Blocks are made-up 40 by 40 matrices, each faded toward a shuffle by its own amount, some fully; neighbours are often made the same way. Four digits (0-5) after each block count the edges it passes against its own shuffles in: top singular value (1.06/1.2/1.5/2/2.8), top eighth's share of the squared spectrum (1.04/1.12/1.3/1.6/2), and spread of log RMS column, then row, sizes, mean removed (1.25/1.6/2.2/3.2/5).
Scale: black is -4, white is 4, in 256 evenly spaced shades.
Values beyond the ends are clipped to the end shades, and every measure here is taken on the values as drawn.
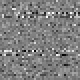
2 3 0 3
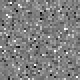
0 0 0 0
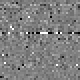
3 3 0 2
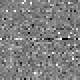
2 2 0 2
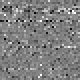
2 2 0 2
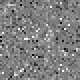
0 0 0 0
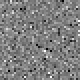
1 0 0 0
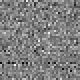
3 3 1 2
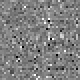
3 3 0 1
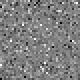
0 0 0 0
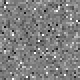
0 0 0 0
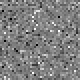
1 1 0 0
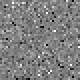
0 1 0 0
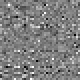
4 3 1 2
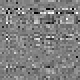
4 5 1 3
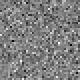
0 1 0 0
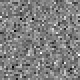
0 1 0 0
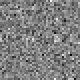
3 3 1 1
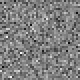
1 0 0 0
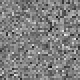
3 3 1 1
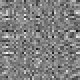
4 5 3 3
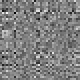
4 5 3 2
